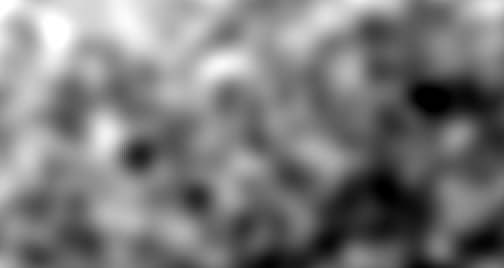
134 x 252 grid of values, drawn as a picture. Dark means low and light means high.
The ninth with the highest average is the top left. Values rise toward the top left. No single row or column stands out from its neighbours. The values follow a bell shape. The texture varies smoothly and slowly.
